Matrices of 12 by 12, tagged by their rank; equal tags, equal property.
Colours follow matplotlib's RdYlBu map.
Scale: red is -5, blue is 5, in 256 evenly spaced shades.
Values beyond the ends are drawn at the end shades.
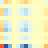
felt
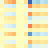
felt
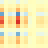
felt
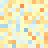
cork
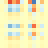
felt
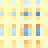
felt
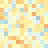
cork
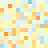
cork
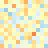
cork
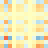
felt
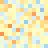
cork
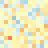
cork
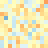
cork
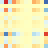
felt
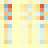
felt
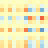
felt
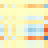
felt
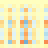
felt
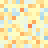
cork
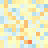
cork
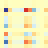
felt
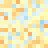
cork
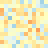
cork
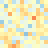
cork
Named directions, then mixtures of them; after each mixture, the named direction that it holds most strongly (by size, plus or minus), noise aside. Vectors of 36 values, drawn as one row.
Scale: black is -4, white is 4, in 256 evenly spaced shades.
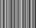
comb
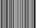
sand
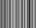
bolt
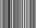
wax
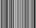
sand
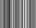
wax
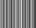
comb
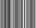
wax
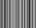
bolt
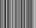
comb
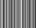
comb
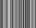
wax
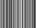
sand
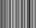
bolt
